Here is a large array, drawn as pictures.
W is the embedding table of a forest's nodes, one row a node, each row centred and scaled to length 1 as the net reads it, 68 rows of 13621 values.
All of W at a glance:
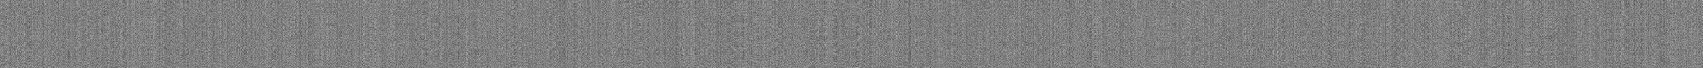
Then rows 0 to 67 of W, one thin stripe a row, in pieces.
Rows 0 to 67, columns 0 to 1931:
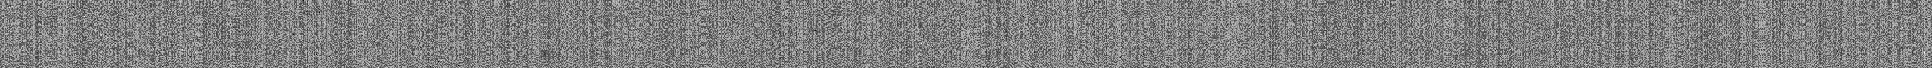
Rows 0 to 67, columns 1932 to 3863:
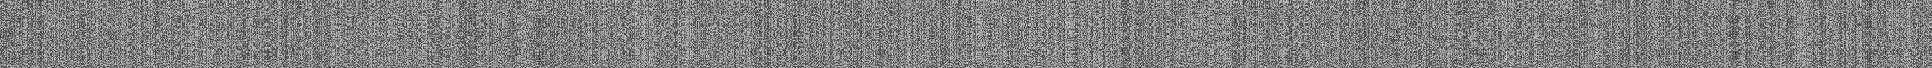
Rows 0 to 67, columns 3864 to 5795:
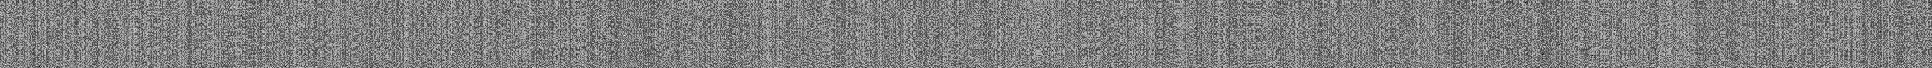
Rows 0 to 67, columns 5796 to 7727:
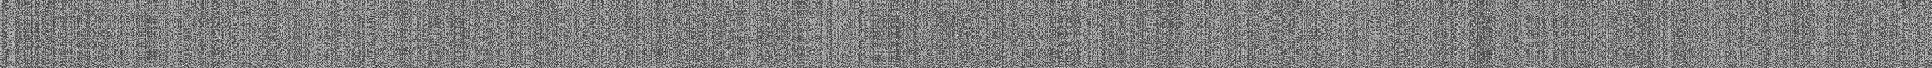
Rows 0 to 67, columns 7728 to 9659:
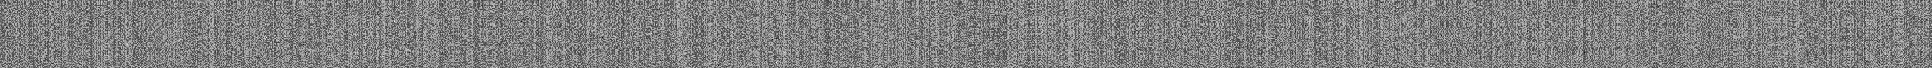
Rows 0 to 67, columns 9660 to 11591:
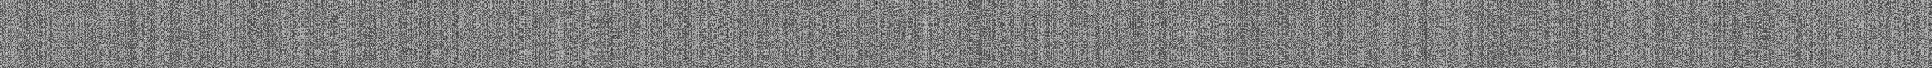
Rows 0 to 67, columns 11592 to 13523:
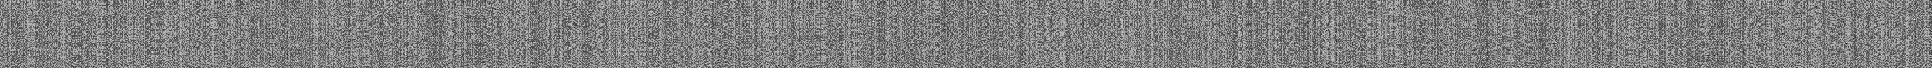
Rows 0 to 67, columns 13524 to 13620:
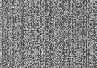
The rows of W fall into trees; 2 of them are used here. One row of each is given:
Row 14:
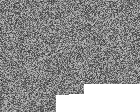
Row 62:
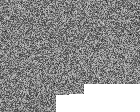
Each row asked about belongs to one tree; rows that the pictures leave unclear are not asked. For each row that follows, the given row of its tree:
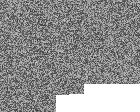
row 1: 62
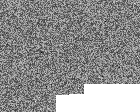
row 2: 62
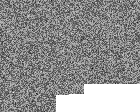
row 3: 14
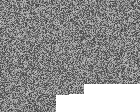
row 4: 14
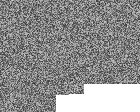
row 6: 14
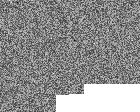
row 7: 14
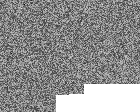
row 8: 62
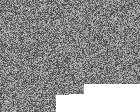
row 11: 14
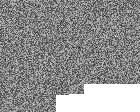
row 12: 14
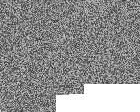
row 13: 62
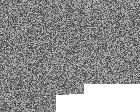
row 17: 62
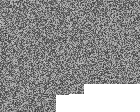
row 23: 14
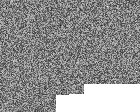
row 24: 14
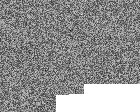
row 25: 14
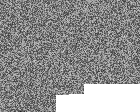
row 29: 62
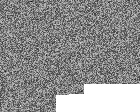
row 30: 14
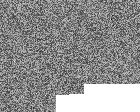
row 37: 62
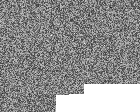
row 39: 14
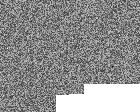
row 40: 62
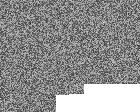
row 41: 14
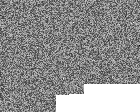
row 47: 14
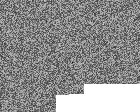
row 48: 14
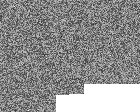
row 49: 62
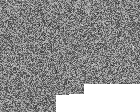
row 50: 62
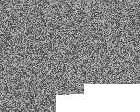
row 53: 62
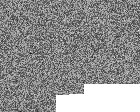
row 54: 62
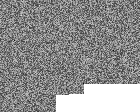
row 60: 14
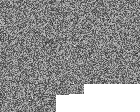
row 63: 14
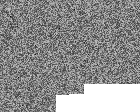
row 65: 62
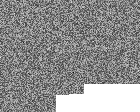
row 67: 14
